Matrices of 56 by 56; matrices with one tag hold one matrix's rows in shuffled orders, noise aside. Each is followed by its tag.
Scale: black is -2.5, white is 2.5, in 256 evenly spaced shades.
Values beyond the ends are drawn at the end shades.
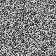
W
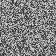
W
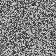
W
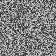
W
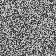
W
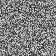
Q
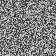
W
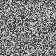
W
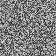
Q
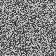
W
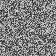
Q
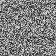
Q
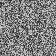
Q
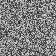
Q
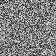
Q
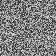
W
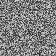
Q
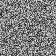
Q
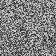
W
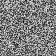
W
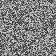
W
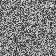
W
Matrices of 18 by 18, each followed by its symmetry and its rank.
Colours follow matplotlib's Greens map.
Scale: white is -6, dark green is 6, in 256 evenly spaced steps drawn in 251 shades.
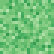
antisymmetric, full rank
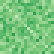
symmetric, full rank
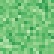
antisymmetric, full rank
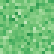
antisymmetric, full rank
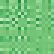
antisymmetric, rank two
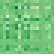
antisymmetric, rank two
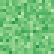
antisymmetric, full rank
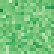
antisymmetric, full rank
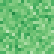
symmetric, full rank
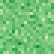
antisymmetric, full rank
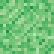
symmetric, full rank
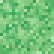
symmetric, full rank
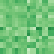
antisymmetric, rank two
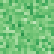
antisymmetric, full rank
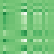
neither, rank one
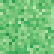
antisymmetric, full rank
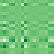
neither, rank one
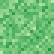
symmetric, full rank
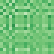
antisymmetric, rank two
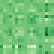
antisymmetric, rank two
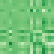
antisymmetric, rank two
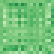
antisymmetric, rank two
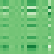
neither, rank one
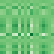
neither, rank one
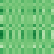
neither, rank one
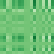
neither, rank one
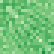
symmetric, full rank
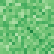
symmetric, full rank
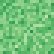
symmetric, full rank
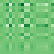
neither, rank one
